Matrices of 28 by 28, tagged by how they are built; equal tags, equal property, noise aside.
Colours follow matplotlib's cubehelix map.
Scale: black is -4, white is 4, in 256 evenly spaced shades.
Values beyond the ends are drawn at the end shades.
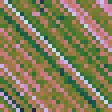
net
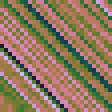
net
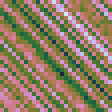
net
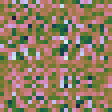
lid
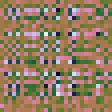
lid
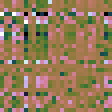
lid
